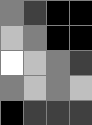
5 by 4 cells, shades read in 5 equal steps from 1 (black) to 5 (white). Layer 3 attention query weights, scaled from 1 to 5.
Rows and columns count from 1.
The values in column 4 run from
1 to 4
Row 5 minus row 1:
-2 0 1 1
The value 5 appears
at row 3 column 1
